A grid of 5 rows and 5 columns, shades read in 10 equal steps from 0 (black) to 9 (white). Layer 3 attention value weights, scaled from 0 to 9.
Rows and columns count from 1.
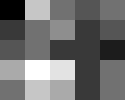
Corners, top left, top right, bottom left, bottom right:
0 4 4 4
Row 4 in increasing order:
2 4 6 8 9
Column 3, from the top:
4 5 2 8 6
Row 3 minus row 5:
-1 -3 -4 0 -3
